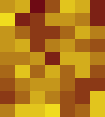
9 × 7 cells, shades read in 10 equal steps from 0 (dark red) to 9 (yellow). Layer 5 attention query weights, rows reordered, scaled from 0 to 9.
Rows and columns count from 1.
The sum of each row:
32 30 30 33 36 37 28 31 45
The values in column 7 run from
1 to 8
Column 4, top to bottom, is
3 6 2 5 1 7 6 5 9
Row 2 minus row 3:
3 -3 0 4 2 -2 -4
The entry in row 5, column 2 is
5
